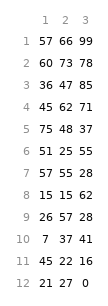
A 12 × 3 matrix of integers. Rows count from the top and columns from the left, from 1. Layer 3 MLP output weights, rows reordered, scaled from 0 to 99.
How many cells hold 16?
1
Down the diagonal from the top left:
57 73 85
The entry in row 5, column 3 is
37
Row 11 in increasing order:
16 22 45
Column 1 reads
57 60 36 45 75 51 57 15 26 7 45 21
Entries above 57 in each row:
2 3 1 2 1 0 0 1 0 0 0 0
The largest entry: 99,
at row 1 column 3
